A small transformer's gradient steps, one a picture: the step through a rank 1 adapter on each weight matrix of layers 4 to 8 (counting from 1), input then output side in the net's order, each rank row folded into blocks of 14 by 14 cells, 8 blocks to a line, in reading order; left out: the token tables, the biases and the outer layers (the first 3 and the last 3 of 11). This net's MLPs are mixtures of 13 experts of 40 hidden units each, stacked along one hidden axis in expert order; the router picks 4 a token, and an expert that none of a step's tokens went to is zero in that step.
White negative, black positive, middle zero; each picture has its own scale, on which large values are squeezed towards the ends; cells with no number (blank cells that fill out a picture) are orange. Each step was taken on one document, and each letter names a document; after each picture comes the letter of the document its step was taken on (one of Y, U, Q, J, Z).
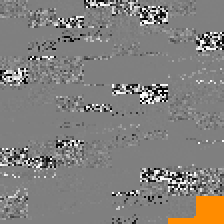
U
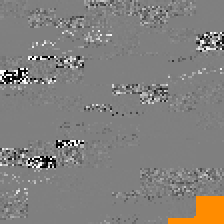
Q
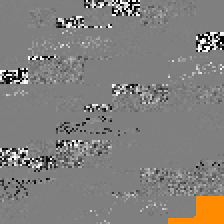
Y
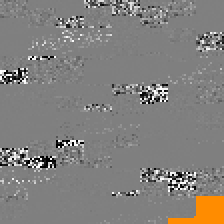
Q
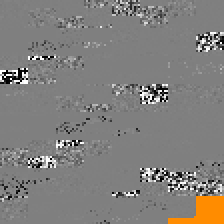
Y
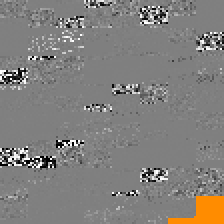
Q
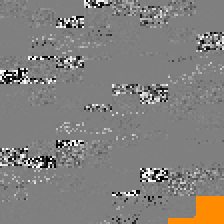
Q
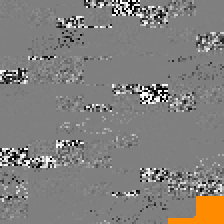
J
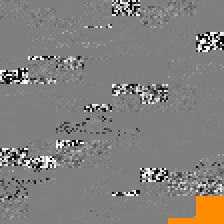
Y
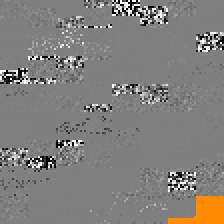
Y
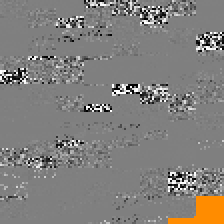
U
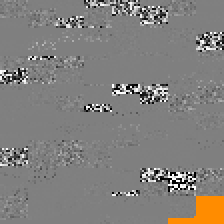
U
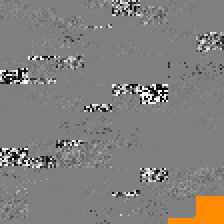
Y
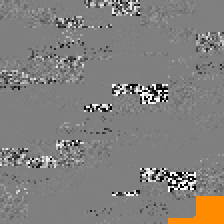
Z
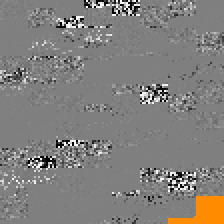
Q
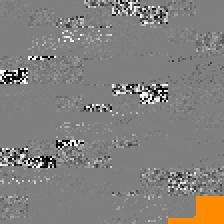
Q
